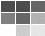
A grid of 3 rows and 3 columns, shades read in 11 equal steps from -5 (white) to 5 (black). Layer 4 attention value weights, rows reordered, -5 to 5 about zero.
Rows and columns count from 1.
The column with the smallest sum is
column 3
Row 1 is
2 2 1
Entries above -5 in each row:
3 3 2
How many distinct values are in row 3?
3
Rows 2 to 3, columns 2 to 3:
1 -2 / -3 -4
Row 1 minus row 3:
7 5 5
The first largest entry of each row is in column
1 2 2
